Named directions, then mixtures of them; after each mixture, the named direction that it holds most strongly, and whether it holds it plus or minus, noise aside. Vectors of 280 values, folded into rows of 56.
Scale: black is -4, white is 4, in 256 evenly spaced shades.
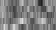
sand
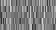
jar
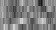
sand, plus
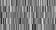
jar, plus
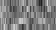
sand, plus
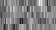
sand, minus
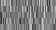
jar, plus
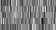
jar, minus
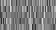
jar, plus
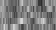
sand, plus
